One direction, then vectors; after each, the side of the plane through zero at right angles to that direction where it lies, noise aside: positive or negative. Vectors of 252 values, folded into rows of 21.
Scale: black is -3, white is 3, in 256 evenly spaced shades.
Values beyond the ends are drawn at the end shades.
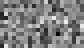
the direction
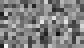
positive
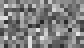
negative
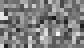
negative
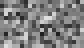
positive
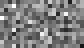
negative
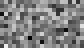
positive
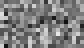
negative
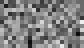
positive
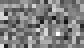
negative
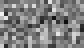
negative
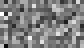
negative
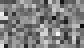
negative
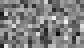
positive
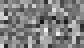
negative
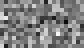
negative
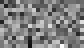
positive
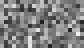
negative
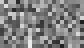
negative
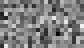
positive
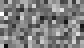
negative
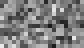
negative
